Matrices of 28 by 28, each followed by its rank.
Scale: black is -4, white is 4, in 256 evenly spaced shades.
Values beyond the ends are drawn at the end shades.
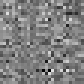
five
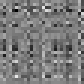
three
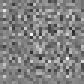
five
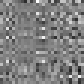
three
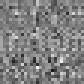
five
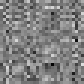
five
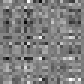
three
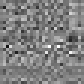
five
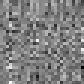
five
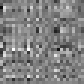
three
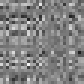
three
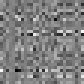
three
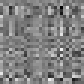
three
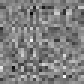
five
